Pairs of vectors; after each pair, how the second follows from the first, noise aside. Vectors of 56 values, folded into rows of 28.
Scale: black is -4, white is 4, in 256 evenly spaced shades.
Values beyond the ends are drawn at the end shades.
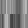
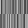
shuffled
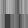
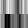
scaled up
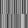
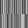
copied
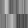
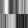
scaled up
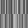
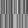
copied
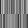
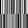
scaled up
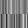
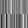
copied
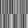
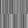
shrunk
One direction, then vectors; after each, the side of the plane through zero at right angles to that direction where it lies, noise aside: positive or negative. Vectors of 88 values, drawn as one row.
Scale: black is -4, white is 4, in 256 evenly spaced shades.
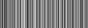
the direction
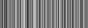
positive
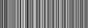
positive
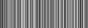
positive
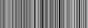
negative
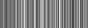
positive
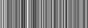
negative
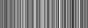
positive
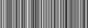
negative
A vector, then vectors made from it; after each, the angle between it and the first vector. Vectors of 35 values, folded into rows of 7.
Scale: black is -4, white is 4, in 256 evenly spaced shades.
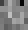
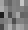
partly opposed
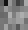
partly aligned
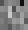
nearly parallel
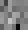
orthogonal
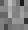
nearly parallel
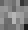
partly aligned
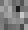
partly aligned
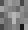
partly aligned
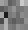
partly opposed
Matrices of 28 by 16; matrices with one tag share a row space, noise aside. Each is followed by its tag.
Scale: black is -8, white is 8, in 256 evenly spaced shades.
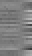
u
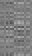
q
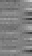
u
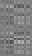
q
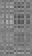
q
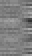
u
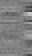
u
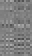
q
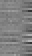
u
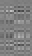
q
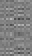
q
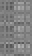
q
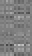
q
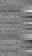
u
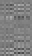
q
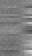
u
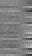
u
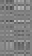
q
